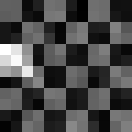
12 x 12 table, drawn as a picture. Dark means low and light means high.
A checkerboard runs through the table. The middle left is the ninth with the highest average. An odd patch, higher than its surroundings, sits in the middle left. On average the colour sits 30% of the way up the scale.
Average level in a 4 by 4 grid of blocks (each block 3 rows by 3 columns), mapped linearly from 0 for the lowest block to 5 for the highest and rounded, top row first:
0 1 0 0 | 5 1 0 0 | 2 0 0 1 | 0 0 1 1
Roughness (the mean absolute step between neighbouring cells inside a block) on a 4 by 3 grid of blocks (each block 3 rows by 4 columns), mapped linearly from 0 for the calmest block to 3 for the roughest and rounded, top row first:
010 | 301 | 300 | 001
